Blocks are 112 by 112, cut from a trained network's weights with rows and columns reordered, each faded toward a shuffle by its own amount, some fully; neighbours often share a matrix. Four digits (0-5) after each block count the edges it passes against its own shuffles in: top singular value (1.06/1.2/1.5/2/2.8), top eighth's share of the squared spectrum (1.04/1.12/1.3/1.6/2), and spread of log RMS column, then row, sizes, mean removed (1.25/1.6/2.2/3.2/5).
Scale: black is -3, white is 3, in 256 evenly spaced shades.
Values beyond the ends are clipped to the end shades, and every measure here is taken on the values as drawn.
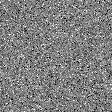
0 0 0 0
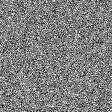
0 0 0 0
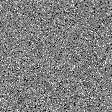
0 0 0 0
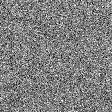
1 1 0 0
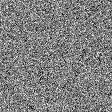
0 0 0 0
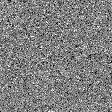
1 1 0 0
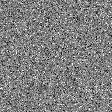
2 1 0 0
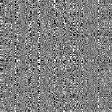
4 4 4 2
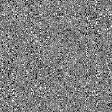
3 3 3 1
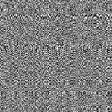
5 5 3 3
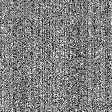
4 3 0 2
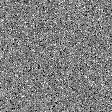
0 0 0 0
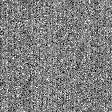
3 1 0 0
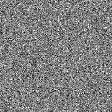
3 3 1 2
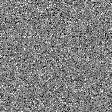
2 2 0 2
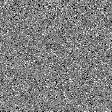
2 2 0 2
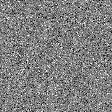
1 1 0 1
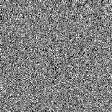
3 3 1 2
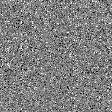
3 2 2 0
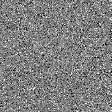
3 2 2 0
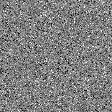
2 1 1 0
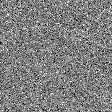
1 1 0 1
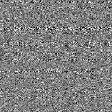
3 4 2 4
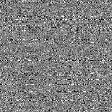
3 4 1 4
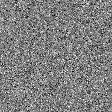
2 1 0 0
